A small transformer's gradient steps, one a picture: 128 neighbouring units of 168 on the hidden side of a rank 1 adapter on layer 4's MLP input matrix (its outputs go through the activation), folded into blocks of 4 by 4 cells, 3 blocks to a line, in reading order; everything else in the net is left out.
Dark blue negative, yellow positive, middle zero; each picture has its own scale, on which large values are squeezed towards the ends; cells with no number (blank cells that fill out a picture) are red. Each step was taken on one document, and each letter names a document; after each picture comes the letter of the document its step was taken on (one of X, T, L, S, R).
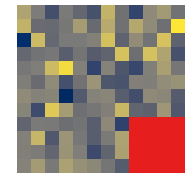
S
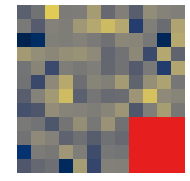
S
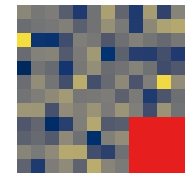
S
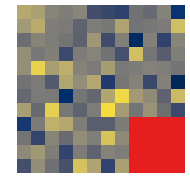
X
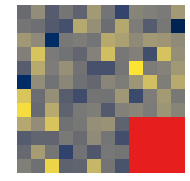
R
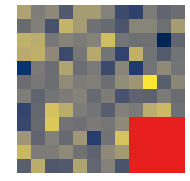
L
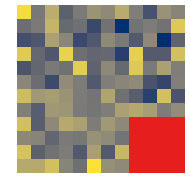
L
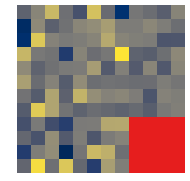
S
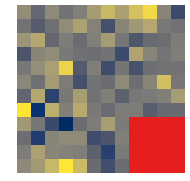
X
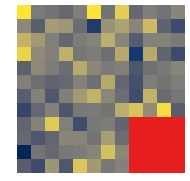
L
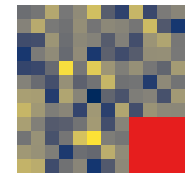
X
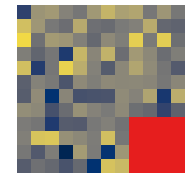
X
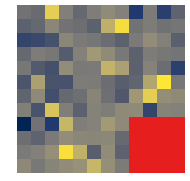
S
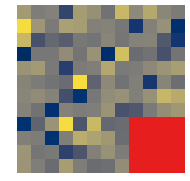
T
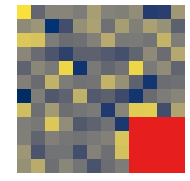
L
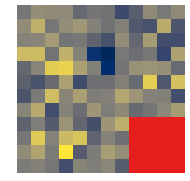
T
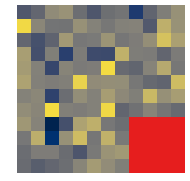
T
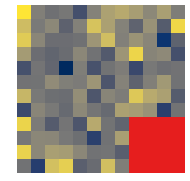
R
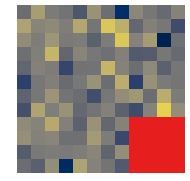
R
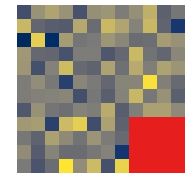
R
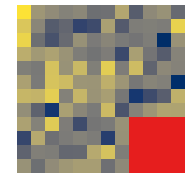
L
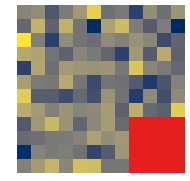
L
